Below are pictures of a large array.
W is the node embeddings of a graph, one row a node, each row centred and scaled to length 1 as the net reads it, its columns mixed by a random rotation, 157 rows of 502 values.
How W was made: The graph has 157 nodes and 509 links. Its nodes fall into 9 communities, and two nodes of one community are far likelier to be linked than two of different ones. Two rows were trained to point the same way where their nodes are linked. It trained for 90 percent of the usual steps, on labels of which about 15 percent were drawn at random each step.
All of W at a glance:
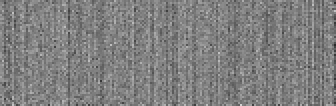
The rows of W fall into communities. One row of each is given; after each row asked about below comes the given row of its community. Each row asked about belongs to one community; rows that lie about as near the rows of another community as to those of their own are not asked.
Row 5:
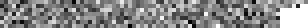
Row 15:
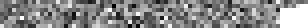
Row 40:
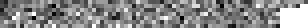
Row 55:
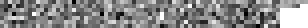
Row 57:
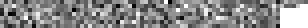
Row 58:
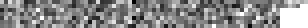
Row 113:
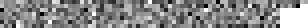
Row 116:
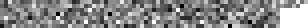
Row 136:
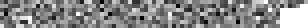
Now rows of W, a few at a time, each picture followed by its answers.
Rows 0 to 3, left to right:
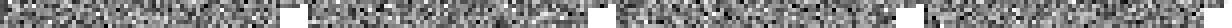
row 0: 116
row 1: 116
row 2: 136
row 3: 113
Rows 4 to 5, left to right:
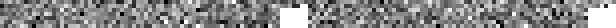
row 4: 40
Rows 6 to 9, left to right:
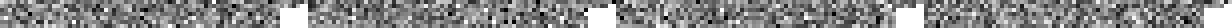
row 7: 40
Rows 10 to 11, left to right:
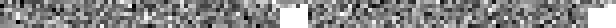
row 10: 5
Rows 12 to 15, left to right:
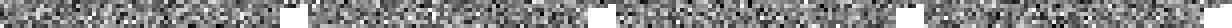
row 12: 57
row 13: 113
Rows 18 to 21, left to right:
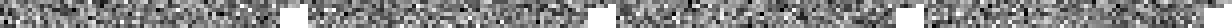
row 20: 116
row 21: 55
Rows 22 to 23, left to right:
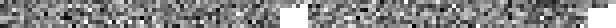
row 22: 116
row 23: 15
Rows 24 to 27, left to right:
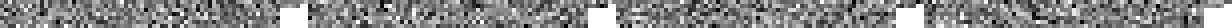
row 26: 136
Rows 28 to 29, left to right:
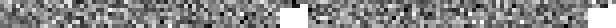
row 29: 55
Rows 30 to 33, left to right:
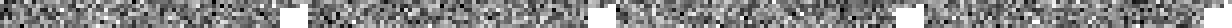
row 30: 116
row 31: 57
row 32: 15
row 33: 58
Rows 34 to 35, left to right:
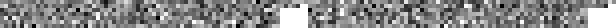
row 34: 55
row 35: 55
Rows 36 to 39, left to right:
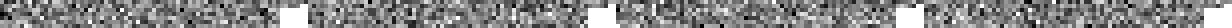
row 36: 113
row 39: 55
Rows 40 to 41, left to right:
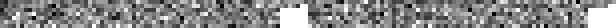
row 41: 57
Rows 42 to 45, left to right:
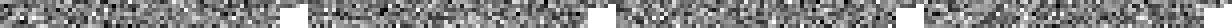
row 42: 15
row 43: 55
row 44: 40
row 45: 15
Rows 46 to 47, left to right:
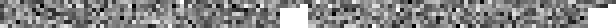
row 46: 5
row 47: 5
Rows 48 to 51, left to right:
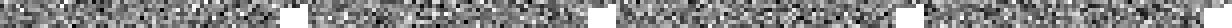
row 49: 15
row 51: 40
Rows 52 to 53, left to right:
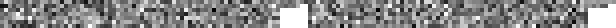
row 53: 116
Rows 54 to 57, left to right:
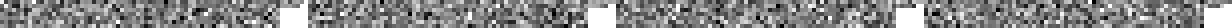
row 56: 116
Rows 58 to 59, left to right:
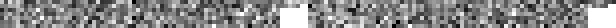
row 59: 5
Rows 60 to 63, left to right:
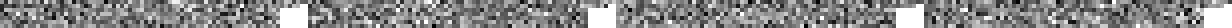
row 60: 113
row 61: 116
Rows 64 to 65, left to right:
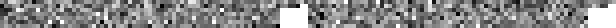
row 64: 116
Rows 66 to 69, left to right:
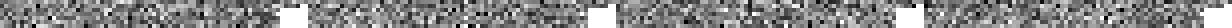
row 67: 55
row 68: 58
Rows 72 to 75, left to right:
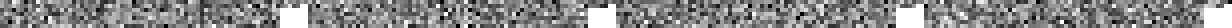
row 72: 58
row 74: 57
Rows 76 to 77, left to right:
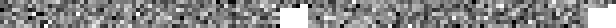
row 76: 40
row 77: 5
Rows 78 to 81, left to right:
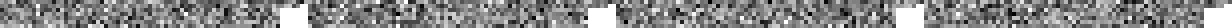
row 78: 15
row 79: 136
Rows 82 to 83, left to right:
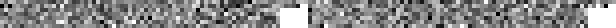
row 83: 113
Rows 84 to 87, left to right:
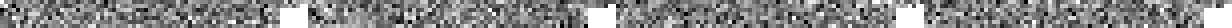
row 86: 5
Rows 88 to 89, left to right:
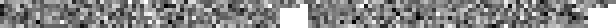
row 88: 40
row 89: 136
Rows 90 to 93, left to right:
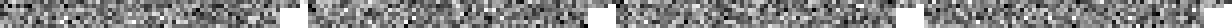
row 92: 136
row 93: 113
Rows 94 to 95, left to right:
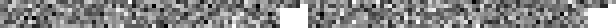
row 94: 58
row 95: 55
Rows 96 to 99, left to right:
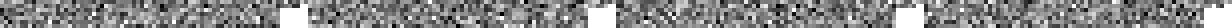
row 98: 116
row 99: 58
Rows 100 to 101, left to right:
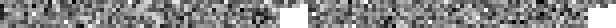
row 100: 113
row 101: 40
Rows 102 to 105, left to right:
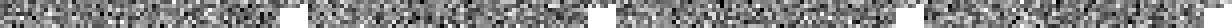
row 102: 55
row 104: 55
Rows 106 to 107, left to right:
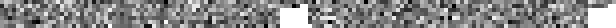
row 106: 40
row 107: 136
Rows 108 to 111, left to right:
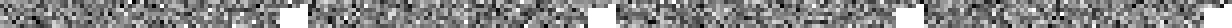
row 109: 40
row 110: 40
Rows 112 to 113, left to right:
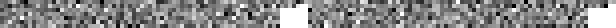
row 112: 15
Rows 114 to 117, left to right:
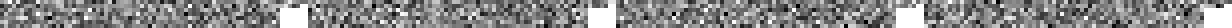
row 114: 5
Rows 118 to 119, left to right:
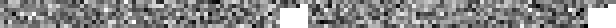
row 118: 58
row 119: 116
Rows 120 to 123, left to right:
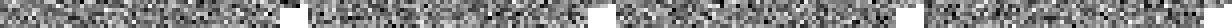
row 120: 58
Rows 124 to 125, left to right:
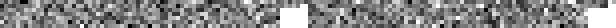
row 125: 58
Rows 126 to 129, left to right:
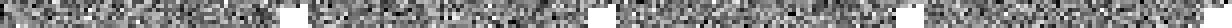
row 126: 113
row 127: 136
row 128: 5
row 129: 116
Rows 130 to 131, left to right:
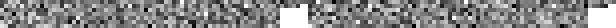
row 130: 5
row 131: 116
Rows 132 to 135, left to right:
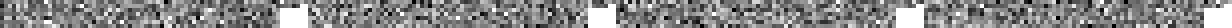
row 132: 55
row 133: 113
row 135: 58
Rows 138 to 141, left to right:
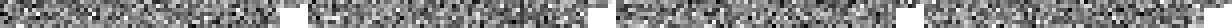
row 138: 113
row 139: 136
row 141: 55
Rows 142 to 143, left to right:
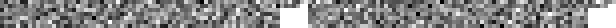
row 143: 57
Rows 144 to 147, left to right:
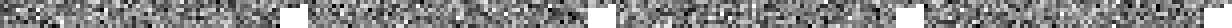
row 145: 113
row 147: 5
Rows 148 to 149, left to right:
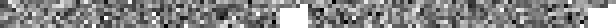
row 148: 116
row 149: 40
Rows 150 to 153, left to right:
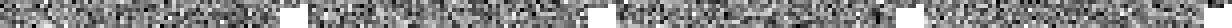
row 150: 55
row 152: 136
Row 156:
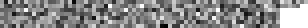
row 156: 55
